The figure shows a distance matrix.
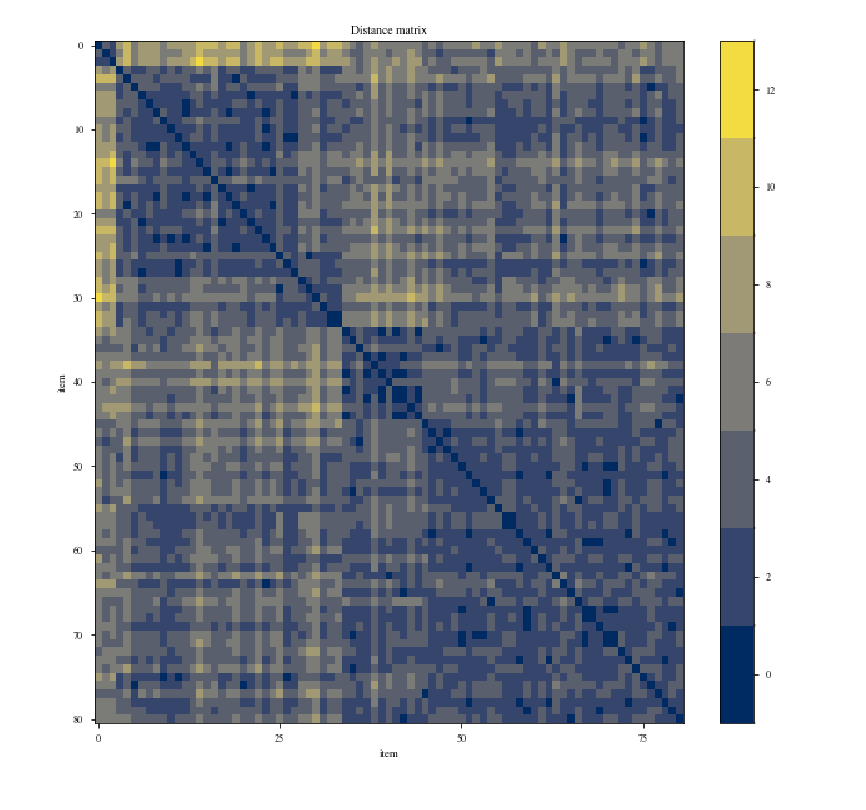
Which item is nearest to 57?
56
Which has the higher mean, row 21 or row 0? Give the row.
0
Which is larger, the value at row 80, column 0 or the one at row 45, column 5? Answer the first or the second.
the first
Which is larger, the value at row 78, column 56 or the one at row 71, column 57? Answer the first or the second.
the second
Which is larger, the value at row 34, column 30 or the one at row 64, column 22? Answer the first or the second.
the first
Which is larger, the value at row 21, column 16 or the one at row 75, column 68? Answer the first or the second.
the first
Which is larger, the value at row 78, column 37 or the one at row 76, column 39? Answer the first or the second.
the second
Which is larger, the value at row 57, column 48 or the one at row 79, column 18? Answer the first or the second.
the second
